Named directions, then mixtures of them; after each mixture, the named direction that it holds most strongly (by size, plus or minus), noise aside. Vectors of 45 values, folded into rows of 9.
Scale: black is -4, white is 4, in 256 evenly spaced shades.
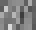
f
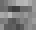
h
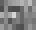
h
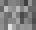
f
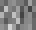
f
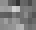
h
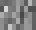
f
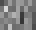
f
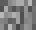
f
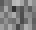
f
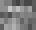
h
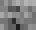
h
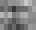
h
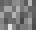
f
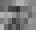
h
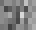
f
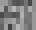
f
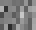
f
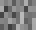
f
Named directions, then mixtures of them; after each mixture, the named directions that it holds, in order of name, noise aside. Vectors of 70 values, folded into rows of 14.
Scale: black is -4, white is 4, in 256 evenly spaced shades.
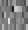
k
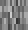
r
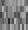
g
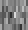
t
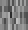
r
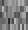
g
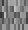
g, k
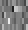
k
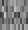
g, k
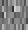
g, k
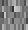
g, k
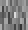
r, t
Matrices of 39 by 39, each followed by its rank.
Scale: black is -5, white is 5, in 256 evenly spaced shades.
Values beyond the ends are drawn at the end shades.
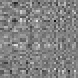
five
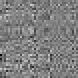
five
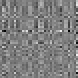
three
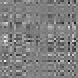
three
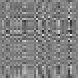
two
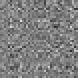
five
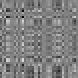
two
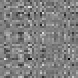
three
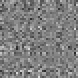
five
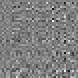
five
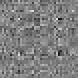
five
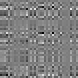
two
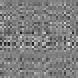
three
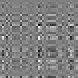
two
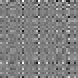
two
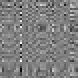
three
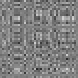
three
